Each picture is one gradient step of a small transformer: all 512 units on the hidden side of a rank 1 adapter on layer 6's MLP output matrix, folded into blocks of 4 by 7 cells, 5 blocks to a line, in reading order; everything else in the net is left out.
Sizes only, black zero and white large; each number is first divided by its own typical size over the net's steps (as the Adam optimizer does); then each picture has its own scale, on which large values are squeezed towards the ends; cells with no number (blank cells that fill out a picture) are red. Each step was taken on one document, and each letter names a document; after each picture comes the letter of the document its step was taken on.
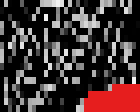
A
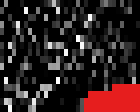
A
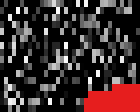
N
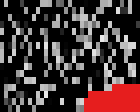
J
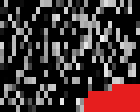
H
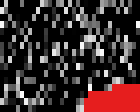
H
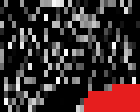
A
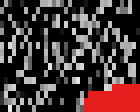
N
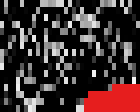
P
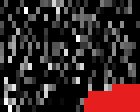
A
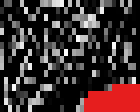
A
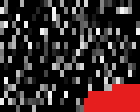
H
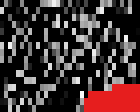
N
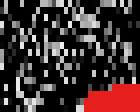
P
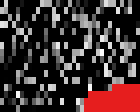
H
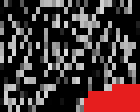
N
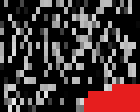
J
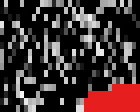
P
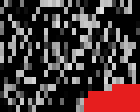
N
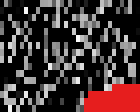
N
